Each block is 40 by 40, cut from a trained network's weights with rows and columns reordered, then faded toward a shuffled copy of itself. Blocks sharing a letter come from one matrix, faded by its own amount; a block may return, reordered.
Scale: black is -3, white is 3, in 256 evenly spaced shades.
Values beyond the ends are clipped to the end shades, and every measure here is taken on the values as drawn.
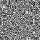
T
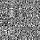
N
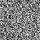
T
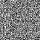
T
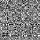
N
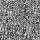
T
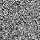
T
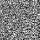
T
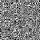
N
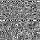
N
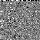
N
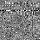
N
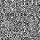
T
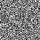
T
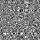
N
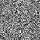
T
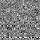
N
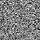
T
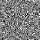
N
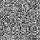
T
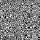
N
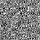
N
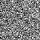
T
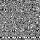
N
